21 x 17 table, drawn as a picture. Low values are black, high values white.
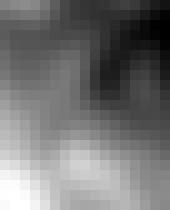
Ninth with the lowest average: top right. Slope: up to the bottom left. Ninth with the highest average: bottom left.
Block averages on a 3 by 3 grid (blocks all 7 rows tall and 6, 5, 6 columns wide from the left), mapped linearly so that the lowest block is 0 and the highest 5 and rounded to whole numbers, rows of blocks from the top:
2 1 0 / 3 2 1 / 5 4 3
